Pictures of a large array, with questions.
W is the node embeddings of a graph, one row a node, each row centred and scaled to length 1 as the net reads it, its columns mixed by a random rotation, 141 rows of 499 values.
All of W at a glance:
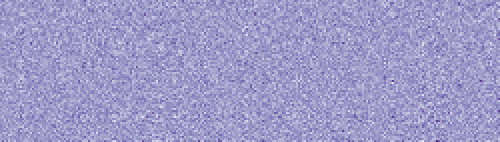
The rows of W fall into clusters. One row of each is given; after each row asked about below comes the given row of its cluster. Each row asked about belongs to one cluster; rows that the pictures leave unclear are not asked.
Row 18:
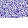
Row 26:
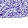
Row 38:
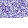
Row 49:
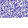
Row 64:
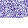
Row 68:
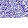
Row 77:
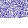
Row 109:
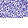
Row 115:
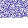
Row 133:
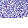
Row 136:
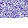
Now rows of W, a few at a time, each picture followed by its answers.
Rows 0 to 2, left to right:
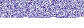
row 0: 49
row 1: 136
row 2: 26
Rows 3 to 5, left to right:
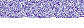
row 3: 18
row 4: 18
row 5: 136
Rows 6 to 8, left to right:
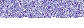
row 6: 49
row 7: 133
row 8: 77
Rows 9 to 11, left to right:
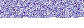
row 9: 115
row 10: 136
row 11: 77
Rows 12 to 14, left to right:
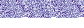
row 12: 68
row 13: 64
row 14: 68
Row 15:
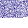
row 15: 64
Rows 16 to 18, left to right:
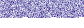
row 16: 115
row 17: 136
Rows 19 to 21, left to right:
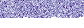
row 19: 133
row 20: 38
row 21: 49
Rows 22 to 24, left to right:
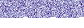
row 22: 38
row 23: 77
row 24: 64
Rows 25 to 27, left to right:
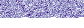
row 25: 68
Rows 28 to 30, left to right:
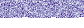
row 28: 77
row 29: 109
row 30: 136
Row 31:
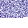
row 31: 109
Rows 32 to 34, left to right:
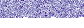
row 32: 133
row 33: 115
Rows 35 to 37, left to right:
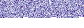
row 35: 133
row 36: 136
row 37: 18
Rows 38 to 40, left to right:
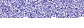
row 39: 133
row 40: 26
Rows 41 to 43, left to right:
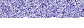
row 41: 38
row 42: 49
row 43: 49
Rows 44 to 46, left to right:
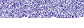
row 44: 49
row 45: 115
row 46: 133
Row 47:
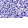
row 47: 115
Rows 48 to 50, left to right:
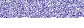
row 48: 77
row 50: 115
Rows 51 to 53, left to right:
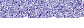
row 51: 26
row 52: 26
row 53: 38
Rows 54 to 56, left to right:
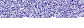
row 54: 115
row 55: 49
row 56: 68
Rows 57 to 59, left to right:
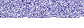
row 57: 109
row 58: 136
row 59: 38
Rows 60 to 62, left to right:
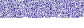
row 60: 64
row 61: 77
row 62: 49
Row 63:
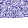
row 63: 136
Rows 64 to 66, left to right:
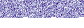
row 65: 49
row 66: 136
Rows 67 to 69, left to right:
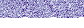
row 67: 109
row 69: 18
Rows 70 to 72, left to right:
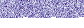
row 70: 133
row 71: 64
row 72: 136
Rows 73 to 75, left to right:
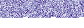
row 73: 26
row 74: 115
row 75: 64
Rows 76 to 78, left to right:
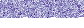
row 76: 64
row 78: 68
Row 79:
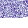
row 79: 64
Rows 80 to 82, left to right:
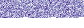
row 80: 26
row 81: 26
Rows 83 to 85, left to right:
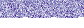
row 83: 64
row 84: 109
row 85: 18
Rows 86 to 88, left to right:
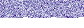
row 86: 64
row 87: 109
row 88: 18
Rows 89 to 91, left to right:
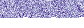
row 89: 133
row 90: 64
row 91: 68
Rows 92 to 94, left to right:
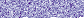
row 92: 77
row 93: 136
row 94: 49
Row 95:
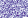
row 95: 115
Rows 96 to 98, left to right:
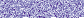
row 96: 115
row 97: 18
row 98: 109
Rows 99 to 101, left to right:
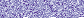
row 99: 133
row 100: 68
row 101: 136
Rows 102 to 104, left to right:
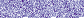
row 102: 109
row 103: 64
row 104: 64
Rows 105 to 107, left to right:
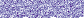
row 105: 115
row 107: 49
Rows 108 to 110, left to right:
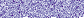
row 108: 26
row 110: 133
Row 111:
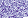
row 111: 38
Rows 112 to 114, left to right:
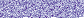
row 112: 109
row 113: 109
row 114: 26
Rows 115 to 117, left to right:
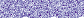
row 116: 26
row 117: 26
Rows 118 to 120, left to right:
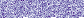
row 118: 133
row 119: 49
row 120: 115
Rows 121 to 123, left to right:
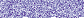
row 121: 115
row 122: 26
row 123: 109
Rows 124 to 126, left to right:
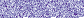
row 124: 133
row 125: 64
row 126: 64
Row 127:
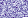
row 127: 136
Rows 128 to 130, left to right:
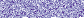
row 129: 38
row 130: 49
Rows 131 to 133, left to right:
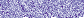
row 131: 68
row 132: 133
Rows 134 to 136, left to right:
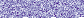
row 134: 115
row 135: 18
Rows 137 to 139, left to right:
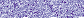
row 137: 49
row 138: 68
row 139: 18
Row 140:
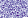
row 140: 115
